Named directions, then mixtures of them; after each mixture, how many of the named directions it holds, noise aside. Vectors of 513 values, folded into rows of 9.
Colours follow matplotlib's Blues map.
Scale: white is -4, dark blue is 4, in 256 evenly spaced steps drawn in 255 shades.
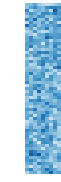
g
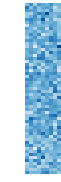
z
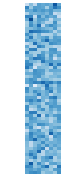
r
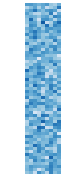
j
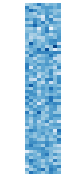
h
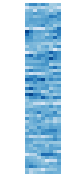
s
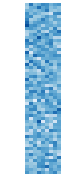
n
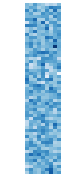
three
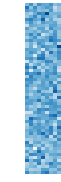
one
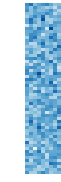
three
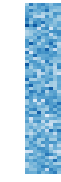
two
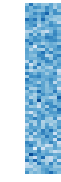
three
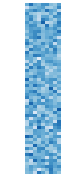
two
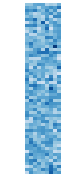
three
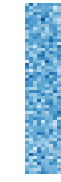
two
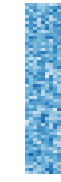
two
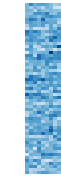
two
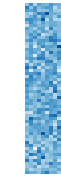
one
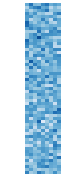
two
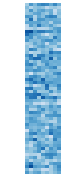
three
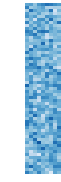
one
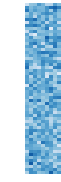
three
